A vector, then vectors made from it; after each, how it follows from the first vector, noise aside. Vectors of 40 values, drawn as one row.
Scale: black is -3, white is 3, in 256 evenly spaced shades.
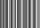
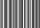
reversed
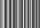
reversed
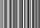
reversed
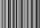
negated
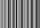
negated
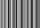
negated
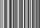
reversed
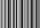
negated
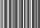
reversed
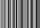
negated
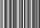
reversed
